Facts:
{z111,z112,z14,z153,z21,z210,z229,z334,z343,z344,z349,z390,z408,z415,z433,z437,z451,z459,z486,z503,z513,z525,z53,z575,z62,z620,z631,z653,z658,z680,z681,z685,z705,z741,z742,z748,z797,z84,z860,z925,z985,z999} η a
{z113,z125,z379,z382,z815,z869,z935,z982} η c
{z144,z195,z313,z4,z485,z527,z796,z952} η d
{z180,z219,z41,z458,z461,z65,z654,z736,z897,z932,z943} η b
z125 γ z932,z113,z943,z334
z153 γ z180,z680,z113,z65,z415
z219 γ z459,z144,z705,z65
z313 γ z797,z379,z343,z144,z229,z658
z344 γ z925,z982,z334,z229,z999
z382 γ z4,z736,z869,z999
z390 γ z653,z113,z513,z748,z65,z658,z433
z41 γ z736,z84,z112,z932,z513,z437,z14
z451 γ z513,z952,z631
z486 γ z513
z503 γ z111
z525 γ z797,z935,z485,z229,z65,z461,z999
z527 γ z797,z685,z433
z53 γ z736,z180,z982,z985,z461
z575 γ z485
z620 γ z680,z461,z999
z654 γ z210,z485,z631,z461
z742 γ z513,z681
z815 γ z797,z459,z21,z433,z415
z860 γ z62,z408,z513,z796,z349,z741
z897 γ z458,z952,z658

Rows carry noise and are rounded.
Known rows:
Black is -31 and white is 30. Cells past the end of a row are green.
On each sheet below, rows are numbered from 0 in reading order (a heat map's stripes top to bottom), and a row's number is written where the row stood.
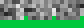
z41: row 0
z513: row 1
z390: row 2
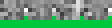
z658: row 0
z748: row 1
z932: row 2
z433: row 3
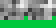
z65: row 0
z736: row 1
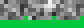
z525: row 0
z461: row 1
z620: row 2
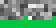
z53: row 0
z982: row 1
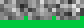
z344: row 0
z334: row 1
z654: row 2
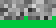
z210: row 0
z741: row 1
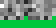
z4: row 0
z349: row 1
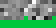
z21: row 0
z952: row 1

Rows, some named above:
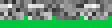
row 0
z815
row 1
z382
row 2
z451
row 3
z379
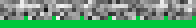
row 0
z461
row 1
z113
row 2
z935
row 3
z144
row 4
z382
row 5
z461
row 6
z458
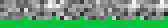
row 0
z343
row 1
z65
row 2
z144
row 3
z985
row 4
z461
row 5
z461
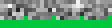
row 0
z125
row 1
z229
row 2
z461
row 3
z680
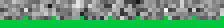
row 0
z680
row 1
z503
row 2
z180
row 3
z860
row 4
z313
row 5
z658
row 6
z999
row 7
z681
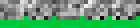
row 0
z943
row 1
z195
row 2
z111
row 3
z796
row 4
z485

